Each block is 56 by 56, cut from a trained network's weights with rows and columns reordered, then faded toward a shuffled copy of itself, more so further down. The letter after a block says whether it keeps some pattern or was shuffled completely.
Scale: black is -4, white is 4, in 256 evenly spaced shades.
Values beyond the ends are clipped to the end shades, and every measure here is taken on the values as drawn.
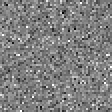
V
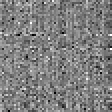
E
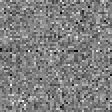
E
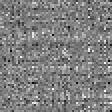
E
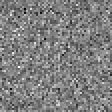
V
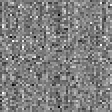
E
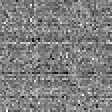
E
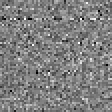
E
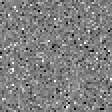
V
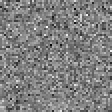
E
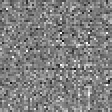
E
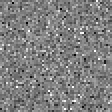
V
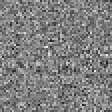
E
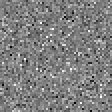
V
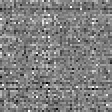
E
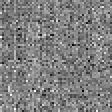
E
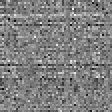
E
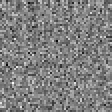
E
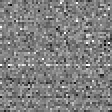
E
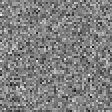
E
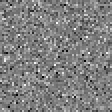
V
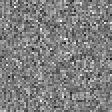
E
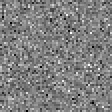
V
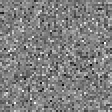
V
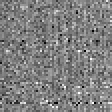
E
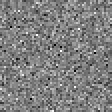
V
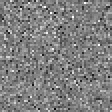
V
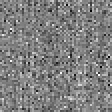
E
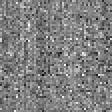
E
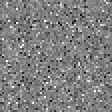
V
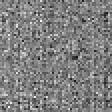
E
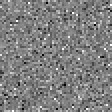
V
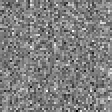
E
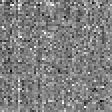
E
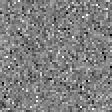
V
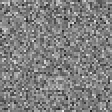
E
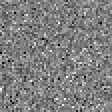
V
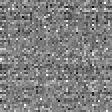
E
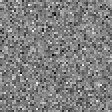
V
